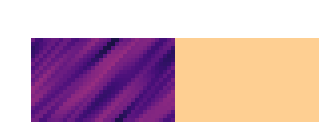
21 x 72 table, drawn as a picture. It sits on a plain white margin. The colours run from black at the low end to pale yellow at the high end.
It is made of 1 by 2 panels. Panel 1,1: low, slanting up to the right. Panel 1,2: very high, flat.
